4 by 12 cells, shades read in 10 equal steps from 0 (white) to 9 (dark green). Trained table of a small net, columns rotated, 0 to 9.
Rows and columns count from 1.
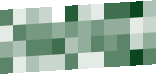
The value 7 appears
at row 1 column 9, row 1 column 10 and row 3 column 5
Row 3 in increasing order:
2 3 3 4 4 4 5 6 6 6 6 7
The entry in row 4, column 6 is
6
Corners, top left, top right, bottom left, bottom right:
6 3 6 6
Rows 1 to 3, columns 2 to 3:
1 3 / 6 5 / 3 6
